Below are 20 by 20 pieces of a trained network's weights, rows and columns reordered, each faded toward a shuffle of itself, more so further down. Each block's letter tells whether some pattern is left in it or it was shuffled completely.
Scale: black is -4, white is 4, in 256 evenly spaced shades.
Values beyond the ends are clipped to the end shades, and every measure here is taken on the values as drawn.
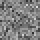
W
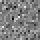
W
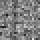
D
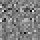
D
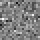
W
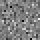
W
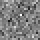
W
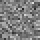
W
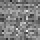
D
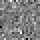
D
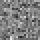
D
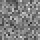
W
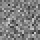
D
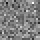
W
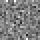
W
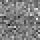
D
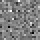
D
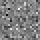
D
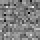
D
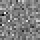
W
